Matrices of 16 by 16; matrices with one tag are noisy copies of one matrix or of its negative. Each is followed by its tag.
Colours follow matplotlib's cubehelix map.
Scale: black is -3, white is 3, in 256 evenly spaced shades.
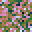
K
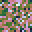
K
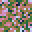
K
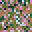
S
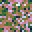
K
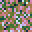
S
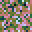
S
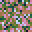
S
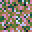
S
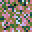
S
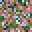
S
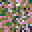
K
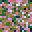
K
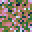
K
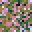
K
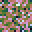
K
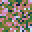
K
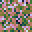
S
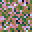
S
